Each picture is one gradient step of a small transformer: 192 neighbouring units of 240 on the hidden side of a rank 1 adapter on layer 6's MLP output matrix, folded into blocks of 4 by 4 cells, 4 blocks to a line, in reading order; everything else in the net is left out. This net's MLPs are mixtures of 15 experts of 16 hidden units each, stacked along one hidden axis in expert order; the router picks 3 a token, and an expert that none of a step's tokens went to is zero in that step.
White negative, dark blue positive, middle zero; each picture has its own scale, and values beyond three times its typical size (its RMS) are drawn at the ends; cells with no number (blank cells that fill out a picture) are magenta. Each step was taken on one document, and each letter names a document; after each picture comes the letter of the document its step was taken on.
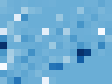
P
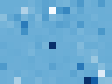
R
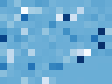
P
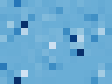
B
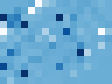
P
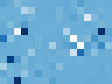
B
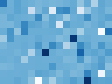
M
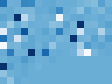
P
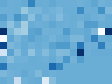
P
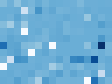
R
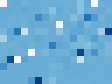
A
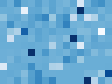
M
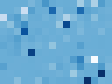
R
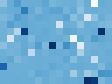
M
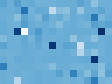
M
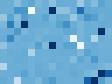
M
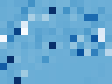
B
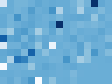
A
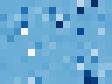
R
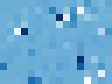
R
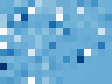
P
